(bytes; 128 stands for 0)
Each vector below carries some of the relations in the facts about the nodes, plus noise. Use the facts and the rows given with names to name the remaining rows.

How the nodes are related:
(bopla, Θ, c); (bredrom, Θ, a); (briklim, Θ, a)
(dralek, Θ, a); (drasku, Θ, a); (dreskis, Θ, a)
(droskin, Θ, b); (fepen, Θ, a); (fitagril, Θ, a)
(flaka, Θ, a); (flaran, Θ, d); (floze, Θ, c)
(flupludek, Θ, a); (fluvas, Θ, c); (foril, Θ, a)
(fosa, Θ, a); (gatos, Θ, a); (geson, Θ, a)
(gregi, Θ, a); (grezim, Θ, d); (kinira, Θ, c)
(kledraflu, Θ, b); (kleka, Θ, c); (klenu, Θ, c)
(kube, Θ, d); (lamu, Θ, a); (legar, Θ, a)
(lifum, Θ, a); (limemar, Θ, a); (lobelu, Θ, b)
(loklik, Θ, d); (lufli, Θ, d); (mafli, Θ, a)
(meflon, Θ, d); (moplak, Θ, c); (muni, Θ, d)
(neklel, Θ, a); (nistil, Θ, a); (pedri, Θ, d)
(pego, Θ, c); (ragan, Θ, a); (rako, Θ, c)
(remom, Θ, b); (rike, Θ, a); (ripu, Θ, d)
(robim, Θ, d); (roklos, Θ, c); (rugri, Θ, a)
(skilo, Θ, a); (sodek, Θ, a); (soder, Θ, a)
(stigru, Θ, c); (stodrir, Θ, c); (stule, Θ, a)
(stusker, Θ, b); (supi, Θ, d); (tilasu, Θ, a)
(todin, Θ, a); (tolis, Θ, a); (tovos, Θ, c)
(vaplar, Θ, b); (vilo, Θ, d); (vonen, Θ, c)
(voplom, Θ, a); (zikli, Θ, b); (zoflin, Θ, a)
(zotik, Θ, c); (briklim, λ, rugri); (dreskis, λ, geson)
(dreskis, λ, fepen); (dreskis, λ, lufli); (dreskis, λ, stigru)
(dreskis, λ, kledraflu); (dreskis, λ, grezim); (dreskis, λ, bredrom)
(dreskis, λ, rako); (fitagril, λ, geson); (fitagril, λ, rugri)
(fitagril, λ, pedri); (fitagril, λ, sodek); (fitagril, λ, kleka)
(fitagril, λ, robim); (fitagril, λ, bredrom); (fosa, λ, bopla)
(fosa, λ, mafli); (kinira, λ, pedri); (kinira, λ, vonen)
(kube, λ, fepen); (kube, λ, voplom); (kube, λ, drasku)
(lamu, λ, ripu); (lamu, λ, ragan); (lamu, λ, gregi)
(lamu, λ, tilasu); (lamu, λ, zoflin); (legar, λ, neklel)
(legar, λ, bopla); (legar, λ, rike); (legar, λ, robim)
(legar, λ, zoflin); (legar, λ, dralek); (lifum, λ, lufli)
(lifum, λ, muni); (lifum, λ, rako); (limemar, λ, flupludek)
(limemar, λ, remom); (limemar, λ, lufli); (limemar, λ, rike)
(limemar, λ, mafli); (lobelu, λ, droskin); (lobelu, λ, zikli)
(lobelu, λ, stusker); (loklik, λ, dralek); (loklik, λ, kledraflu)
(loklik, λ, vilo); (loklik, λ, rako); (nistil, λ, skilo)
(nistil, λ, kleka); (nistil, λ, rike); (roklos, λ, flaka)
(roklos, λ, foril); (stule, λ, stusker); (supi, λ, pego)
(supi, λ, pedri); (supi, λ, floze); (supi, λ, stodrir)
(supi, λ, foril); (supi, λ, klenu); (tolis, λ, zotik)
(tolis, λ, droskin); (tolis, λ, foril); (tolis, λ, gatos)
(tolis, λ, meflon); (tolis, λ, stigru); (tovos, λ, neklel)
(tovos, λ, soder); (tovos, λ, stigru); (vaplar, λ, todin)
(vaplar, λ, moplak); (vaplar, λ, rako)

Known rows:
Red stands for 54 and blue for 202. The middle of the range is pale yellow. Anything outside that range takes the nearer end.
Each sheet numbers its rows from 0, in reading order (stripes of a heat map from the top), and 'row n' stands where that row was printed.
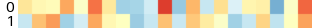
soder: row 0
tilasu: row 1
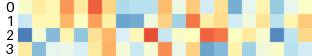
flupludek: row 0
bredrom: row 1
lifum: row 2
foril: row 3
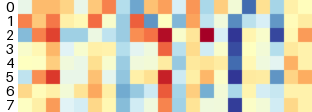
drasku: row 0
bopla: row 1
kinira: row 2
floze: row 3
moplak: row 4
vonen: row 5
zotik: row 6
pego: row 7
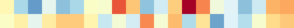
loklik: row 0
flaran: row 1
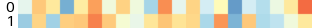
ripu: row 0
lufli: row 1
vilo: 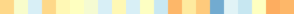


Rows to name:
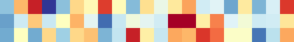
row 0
lamu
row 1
fitagril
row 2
dreskis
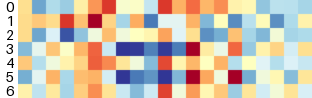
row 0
nistil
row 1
mafli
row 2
roklos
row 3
rugri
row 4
rike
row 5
briklim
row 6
kleka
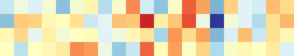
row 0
rako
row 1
pedri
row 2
kledraflu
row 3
skilo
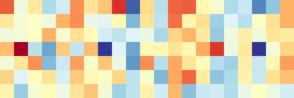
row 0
legar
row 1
robim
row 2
todin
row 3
lobelu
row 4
zoflin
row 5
dralek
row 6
flaka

